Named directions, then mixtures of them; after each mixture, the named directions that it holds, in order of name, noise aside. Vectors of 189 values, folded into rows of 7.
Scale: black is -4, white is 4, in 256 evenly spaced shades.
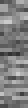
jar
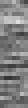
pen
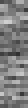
jar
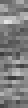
jar, pen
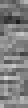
pen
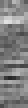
jar, pen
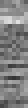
jar, pen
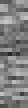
jar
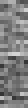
jar, pen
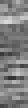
jar, pen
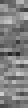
jar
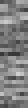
jar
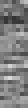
pen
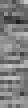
pen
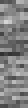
jar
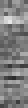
jar, pen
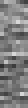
jar, pen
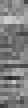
jar, pen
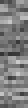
jar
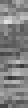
jar, pen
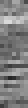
jar, pen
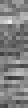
jar, pen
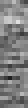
pen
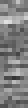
jar, pen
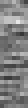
pen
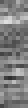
jar, pen
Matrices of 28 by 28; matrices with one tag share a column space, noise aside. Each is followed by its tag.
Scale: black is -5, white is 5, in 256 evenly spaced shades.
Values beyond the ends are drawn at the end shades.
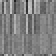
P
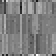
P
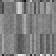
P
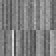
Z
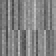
Z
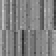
Z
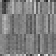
P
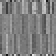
P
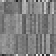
P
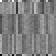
P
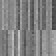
Z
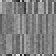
P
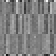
P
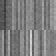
Z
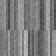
Z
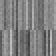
Z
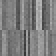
Z
